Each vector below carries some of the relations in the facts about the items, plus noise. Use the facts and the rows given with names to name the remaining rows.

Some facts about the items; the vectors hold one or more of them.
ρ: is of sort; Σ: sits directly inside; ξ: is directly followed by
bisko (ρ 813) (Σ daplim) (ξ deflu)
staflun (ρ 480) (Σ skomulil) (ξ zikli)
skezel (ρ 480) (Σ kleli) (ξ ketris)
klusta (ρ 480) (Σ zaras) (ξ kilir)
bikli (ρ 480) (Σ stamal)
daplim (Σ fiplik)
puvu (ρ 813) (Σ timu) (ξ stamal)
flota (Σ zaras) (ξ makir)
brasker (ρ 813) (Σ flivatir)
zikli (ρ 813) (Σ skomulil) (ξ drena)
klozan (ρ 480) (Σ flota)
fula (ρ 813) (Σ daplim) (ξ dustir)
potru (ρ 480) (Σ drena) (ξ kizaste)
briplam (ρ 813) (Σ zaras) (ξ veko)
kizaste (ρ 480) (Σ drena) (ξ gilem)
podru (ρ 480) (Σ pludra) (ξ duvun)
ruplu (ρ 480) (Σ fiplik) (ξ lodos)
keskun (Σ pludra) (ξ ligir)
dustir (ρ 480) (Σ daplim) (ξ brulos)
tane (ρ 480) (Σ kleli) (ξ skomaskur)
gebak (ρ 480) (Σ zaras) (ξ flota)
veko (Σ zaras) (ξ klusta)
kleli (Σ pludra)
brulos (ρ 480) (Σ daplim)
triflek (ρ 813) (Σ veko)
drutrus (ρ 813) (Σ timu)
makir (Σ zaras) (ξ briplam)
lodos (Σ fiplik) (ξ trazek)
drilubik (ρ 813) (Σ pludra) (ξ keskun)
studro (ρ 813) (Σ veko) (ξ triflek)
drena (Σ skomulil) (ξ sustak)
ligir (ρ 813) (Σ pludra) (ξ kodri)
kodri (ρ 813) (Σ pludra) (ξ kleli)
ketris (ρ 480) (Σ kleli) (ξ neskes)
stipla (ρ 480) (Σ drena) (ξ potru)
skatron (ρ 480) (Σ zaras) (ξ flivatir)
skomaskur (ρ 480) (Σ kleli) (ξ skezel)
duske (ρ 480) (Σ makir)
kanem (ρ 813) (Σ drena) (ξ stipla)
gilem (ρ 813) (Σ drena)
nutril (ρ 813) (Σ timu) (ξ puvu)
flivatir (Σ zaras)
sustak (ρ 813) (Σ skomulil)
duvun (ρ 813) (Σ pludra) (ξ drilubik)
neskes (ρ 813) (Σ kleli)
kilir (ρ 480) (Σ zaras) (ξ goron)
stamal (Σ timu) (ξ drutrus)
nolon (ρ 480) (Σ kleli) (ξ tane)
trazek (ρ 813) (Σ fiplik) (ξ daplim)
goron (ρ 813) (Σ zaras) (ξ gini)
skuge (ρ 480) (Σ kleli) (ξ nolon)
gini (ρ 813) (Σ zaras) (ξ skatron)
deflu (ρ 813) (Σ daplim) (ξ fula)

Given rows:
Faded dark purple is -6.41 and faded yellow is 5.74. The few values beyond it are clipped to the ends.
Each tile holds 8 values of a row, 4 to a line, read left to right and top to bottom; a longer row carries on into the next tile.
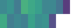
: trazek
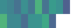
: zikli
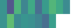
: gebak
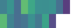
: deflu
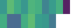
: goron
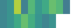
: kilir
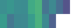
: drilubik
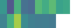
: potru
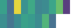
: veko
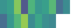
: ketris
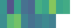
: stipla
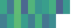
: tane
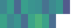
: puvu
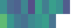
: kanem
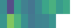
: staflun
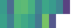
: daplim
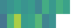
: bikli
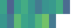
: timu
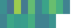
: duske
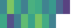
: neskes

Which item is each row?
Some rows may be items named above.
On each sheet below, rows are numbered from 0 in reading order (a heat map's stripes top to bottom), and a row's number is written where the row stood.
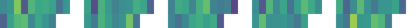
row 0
skezel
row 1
skomulil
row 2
ligir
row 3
gebak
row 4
stamal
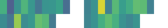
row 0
stamal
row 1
kilir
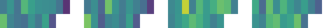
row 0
deflu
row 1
bisko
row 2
kilir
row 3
keskun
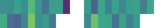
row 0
brasker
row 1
podru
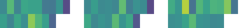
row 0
drutrus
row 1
sustak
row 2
skatron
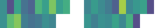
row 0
stipla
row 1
gilem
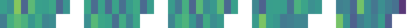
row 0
skomaskur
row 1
skuge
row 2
nolon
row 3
ruplu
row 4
bisko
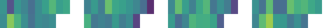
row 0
staflun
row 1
fula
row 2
kodri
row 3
kizaste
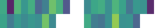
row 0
flota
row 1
briplam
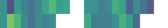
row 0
staflun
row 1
duvun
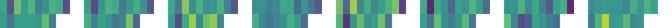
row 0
zaras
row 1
lodos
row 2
kleli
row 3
duvun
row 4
flivatir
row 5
drena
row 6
triflek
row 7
bikli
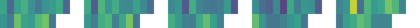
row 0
timu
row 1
pludra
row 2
nutril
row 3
kanem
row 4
klusta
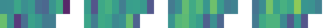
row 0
studro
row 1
fiplik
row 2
dustir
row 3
brulos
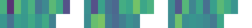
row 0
makir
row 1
stipla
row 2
gebak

